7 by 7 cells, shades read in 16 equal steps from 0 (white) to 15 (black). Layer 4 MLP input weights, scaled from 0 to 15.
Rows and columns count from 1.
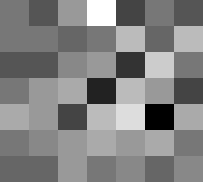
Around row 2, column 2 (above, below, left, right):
10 10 8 9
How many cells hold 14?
0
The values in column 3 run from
5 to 11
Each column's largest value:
10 10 11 13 12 15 11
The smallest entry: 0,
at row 1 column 4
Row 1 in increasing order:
0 6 8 8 10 10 11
